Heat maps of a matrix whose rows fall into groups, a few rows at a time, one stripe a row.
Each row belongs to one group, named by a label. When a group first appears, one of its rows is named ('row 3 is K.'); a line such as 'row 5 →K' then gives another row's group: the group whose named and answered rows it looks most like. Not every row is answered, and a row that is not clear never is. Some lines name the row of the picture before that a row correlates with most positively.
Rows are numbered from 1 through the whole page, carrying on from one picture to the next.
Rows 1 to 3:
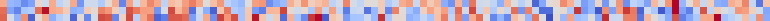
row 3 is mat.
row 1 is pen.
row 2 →mat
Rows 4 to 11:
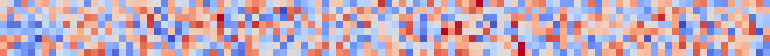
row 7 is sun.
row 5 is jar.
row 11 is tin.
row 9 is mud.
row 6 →pen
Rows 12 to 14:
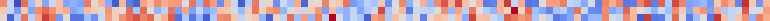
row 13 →mat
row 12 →tin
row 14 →mat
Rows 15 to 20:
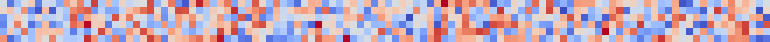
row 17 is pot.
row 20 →pen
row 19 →mat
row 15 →sun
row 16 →mud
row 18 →mud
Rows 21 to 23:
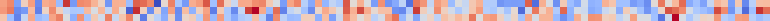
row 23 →sun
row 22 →jar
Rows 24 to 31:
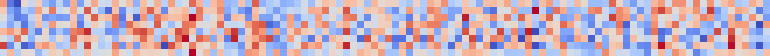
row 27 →pen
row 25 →pen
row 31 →jar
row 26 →pot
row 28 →mud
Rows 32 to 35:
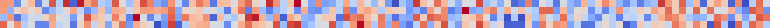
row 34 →jar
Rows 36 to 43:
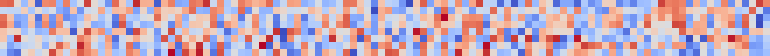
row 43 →sun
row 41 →mud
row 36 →jar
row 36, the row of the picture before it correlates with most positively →32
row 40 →jar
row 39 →tin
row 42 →sun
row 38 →tin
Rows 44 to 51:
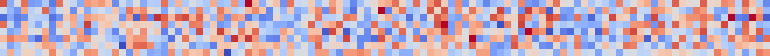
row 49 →mud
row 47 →tin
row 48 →mat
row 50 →mat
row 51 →jar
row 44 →tin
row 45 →mat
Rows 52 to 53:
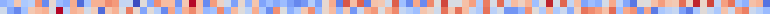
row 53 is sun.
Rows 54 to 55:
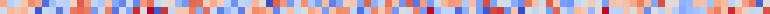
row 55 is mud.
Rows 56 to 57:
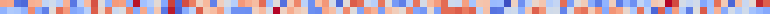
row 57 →sun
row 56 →jar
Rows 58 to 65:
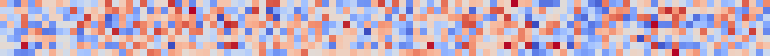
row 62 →pot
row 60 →tin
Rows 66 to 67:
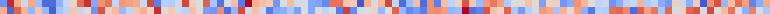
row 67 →pot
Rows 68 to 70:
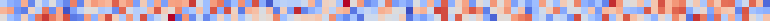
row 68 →pot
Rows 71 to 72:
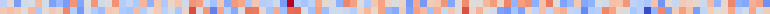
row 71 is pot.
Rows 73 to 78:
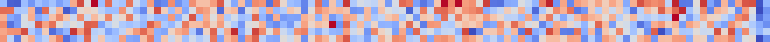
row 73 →sun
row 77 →mud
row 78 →tin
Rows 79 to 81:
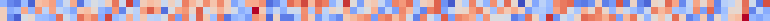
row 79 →pen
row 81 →sun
